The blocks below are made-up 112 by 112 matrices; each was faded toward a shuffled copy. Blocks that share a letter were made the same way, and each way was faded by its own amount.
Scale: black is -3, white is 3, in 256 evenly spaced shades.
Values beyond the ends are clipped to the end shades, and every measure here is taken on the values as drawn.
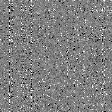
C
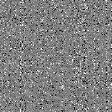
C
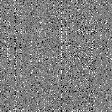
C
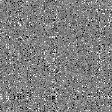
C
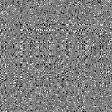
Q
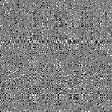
Q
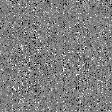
C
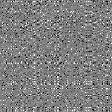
Q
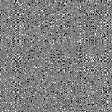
Q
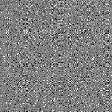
Q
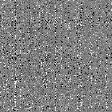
C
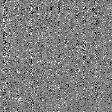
C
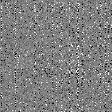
C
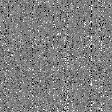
C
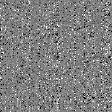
C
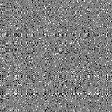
Q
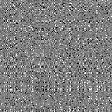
Q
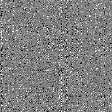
C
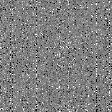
C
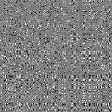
Q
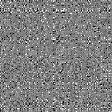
Q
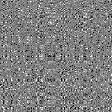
Q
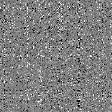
C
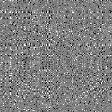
Q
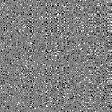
Q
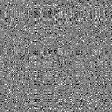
Q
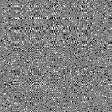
Q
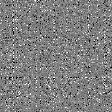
C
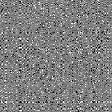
Q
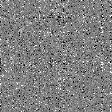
C
